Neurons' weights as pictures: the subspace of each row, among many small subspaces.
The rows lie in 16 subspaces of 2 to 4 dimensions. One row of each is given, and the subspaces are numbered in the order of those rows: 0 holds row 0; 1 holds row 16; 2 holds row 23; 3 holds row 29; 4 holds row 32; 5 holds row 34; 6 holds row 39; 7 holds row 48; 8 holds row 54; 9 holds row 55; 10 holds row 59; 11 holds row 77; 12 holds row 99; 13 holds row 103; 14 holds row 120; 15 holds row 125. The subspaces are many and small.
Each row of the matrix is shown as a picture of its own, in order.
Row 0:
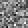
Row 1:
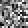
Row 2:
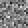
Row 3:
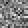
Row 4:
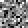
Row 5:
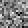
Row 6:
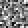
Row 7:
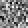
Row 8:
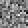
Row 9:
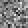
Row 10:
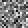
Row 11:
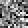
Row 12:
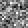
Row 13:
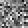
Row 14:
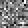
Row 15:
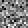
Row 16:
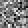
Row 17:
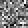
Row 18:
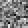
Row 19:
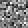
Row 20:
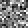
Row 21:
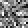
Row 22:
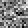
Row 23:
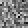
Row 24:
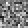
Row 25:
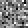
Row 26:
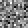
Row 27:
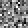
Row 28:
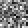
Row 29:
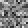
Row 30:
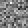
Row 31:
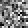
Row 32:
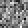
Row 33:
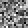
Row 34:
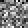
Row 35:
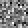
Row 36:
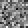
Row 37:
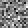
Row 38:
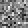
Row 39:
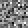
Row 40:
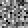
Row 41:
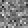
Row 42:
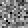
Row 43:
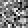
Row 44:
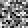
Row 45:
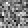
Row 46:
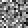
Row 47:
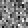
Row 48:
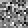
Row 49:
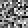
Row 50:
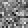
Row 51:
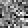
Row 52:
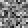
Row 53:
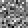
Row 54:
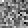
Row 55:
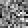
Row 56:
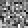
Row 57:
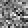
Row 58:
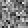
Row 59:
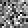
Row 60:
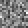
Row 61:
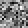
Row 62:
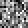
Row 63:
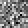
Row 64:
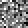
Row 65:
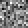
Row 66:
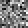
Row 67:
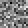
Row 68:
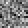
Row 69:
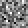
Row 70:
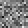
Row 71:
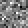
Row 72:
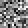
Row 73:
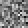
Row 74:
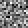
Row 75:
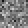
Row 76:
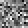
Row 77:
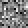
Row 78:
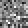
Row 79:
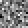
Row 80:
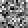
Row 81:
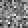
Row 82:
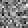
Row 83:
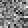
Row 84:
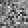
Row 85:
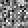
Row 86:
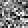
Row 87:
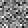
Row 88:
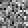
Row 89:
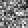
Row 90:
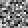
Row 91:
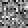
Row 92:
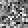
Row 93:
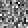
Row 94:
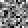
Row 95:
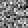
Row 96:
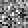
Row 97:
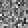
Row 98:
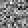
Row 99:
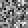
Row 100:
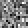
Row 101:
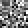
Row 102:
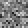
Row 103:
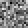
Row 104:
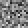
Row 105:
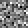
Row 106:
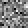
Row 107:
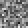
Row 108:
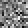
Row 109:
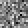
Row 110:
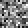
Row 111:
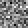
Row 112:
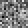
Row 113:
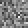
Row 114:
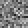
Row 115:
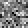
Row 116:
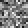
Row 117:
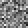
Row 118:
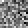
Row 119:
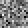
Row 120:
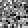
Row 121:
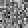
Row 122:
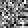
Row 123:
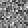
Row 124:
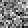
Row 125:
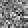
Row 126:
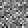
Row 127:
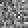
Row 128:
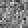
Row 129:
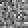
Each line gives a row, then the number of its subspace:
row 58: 4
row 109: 10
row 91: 11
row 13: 8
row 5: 13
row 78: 14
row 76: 8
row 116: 3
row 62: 4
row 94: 3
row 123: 11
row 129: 2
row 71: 4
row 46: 2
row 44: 0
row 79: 13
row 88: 11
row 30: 1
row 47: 14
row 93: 12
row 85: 12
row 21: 3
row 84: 10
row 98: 1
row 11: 9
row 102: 0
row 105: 15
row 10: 2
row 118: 8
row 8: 9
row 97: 12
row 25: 11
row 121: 4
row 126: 8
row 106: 11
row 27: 12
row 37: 7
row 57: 15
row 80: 5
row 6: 10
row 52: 3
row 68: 6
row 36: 10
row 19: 7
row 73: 7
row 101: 12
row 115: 0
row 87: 8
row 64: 2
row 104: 1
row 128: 4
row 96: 10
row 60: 6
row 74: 9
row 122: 11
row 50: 0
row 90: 0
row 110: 5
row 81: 14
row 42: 12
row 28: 14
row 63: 10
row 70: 8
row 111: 9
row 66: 4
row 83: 9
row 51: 9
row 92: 10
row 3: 6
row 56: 3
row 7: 12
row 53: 5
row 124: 13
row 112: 10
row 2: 15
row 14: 11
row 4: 3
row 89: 13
